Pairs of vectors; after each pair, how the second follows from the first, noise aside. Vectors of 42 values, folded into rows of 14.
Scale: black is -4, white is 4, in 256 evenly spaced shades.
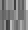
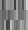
copied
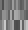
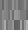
shrunk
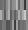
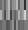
copied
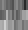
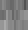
shrunk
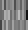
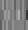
shrunk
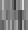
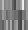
copied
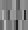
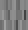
shrunk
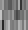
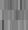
shrunk
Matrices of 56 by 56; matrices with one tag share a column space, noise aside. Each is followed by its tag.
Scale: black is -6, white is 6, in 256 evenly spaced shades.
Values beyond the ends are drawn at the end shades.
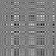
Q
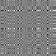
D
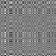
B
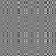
B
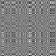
B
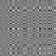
D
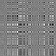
Q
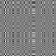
B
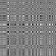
Q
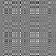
B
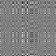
B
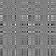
Q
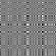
Q
